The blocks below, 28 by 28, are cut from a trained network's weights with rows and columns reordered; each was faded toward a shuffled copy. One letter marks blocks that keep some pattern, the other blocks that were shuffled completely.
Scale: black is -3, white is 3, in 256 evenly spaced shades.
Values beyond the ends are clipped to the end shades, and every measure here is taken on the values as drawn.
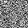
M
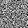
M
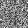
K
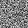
K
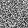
K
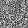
M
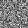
M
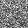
K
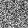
M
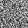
M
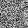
M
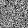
K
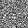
M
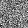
K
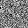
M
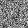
K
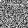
K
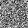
K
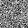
K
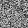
K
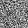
K
